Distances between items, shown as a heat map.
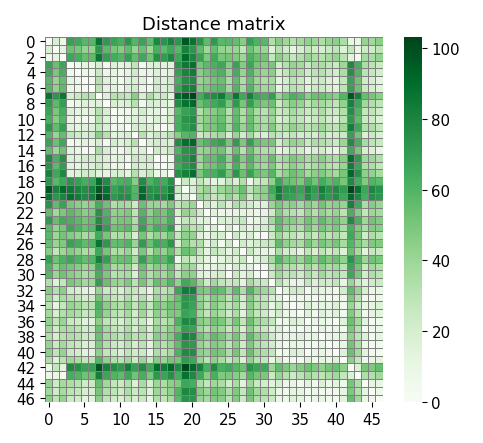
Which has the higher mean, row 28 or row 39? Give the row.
28
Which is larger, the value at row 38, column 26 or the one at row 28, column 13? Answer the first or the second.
the second
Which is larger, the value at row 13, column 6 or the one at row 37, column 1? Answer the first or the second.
the second
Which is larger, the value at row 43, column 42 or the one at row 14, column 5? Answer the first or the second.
the first
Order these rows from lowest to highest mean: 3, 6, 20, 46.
46, 6, 3, 20
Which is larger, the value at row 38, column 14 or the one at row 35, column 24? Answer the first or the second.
the second
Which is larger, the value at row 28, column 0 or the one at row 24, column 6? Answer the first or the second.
the first
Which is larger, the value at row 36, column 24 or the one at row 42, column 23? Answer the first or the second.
the second
